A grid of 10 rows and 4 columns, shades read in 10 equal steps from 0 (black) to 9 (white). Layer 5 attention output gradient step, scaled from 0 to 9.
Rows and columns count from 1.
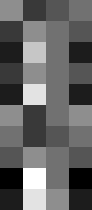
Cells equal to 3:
6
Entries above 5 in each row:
0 0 1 0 1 0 0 0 1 1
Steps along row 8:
up down down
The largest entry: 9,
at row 9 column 2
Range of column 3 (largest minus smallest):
2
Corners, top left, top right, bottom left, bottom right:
5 4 1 1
